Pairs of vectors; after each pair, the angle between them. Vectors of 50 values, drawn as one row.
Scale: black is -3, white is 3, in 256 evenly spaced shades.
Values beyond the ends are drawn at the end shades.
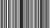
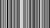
nearly opposite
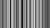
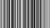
nearly opposite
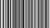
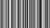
orthogonal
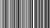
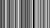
nearly opposite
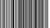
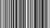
partly aligned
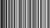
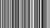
partly opposed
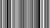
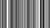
nearly opposite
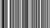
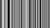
nearly opposite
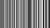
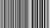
nearly opposite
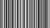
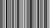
partly aligned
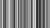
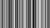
nearly opposite
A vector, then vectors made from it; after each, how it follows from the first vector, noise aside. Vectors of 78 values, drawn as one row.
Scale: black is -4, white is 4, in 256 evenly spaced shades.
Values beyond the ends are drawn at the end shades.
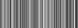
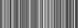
copied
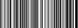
scaled up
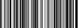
scaled up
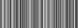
copied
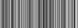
negated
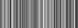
copied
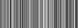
copied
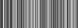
reversed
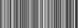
copied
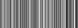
copied
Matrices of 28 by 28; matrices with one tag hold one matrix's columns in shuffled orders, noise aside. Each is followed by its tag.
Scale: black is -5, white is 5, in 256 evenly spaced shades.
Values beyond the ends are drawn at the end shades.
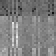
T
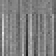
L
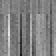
L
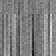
L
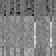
T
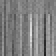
L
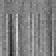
L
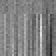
L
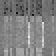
T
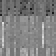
T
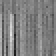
L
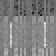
T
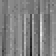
L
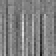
L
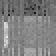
T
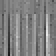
L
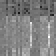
T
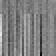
L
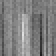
L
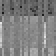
T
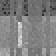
T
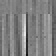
L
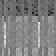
T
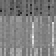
T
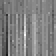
L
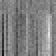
L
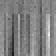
L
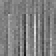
L
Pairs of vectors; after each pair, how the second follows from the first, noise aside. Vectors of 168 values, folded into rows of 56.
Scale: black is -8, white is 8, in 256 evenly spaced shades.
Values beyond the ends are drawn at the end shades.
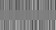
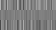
reversed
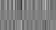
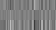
reversed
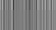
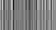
scaled up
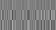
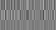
reversed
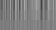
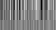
scaled up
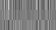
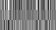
scaled up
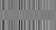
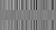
reversed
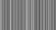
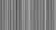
reversed
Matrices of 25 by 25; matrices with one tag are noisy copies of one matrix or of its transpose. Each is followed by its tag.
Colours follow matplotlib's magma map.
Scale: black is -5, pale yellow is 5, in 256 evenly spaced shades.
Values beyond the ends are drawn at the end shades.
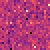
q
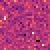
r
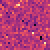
r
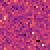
r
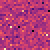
q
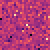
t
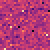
q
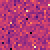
q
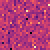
q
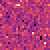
r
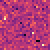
r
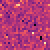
r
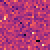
r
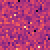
t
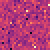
q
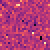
r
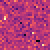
r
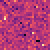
r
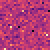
q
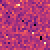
r
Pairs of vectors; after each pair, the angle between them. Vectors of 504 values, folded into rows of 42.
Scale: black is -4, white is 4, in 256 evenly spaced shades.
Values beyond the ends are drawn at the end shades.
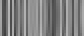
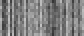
nearly parallel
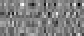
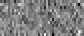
partly aligned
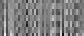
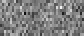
orthogonal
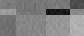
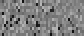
orthogonal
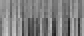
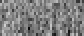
partly aligned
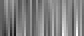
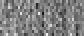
partly opposed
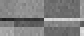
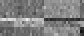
nearly opposite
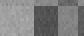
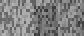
partly aligned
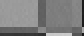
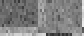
nearly opposite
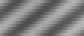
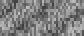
partly aligned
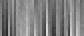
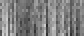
nearly opposite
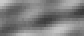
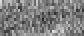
partly aligned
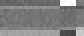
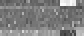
nearly parallel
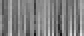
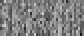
partly opposed
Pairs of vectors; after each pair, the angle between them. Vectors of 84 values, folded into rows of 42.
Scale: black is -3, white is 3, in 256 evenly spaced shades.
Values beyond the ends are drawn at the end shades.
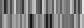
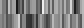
partly aligned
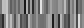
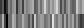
partly opposed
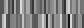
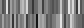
partly aligned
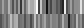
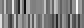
orthogonal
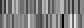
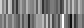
nearly opposite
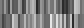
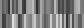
nearly parallel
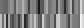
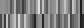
nearly opposite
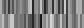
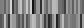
orthogonal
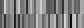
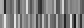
nearly opposite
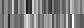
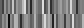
partly aligned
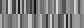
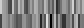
partly opposed
